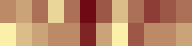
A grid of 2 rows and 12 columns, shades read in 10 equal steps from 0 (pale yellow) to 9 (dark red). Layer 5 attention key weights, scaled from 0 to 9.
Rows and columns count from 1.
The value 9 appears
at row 1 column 6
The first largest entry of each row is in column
6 6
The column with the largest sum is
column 6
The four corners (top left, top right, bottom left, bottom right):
4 5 0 3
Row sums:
58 41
